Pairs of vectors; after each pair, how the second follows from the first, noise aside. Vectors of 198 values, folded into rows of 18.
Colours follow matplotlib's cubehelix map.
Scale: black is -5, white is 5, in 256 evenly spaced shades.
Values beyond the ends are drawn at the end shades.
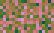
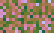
negated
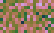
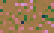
partly zeroed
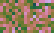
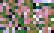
scaled up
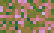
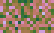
sign-scrambled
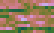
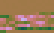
partly zeroed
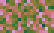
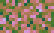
negated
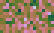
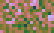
negated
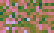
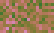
shrunk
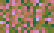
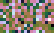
scaled up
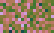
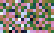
scaled up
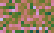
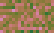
shrunk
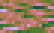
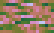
wrapped around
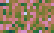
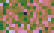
sign-scrambled
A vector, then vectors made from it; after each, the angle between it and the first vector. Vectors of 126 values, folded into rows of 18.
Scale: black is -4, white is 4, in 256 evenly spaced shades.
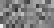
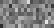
partly opposed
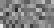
nearly parallel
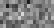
partly aligned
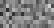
partly opposed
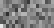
nearly parallel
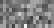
partly aligned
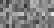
partly aligned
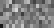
nearly opposite
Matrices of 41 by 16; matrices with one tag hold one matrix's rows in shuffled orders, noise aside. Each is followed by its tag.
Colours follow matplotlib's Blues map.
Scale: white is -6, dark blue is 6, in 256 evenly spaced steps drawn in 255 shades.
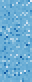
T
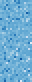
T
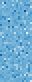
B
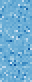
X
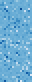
T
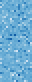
X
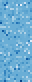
T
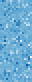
T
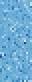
B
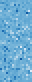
T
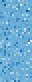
T
